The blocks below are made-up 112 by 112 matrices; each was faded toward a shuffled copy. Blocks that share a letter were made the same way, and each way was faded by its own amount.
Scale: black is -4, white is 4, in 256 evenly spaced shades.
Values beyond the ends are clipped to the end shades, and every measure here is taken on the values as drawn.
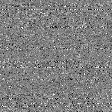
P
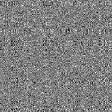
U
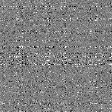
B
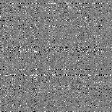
B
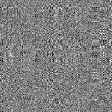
U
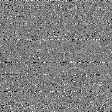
P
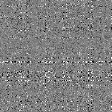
B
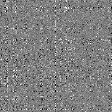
B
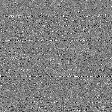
P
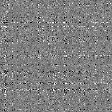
B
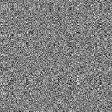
U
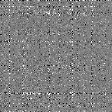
B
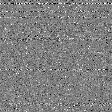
P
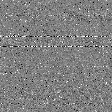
P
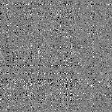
B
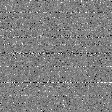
P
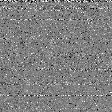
P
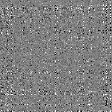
B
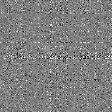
B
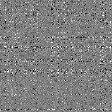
B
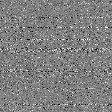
P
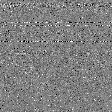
P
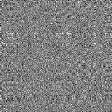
U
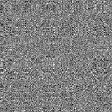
U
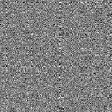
U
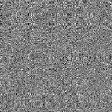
U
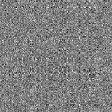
U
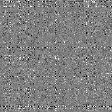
B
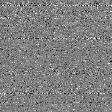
P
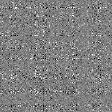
B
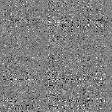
B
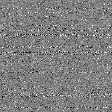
P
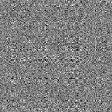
U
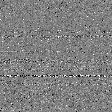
P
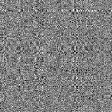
U
